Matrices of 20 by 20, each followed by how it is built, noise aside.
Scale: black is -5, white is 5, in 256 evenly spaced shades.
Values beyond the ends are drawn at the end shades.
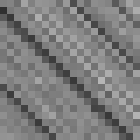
Toeplitz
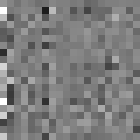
low rank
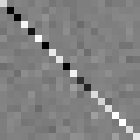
diagonal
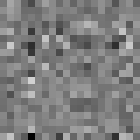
low rank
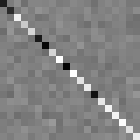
diagonal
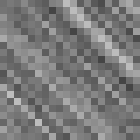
Toeplitz
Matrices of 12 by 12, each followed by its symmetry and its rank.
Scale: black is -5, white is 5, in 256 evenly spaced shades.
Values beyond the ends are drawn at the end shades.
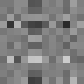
neither, rank two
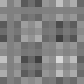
symmetric, rank one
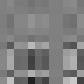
neither, rank one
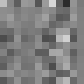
neither, rank two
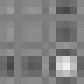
symmetric, rank one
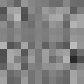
neither, rank two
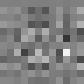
neither, rank two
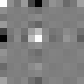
symmetric, rank one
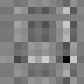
neither, rank one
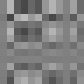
neither, rank one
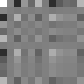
symmetric, rank one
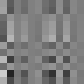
neither, rank one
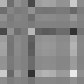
symmetric, rank one
